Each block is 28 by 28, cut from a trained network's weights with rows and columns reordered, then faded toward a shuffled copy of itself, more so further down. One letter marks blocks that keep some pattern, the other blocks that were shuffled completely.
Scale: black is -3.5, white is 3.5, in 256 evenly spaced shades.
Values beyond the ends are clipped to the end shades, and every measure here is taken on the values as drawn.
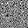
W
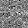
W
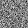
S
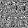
W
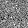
S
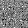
W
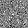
S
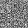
W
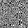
W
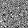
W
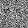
W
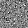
S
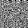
W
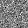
S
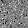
W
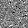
S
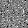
S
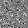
W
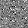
W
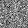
S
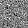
W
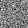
W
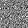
W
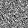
S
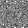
W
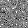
W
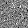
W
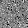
W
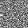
W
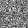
W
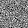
S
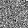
S
